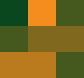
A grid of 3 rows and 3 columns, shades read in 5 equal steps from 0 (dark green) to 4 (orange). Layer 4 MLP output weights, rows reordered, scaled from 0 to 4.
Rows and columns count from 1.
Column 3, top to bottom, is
1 2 1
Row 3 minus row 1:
3 -1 0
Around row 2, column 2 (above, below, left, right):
4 3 1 2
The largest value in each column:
3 4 2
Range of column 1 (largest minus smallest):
3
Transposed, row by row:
0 1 3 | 4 2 3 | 1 2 1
